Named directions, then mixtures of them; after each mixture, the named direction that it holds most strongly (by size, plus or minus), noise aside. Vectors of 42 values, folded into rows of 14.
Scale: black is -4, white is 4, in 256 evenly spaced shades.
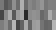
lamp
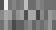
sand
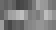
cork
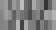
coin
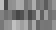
sand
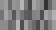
coin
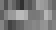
cork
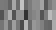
lamp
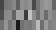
lamp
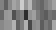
lamp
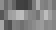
cork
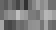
cork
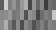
sand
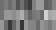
cork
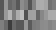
cork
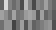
sand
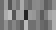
lamp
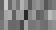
sand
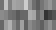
cork
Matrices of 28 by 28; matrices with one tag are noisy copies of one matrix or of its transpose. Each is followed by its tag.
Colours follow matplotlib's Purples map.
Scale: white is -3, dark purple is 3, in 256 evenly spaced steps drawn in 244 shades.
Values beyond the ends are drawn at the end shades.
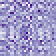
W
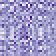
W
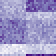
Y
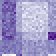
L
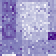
L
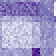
L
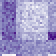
L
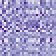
W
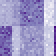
Y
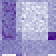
L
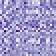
W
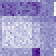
L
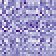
W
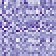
W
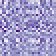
W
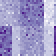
Y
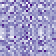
W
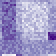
L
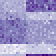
Y
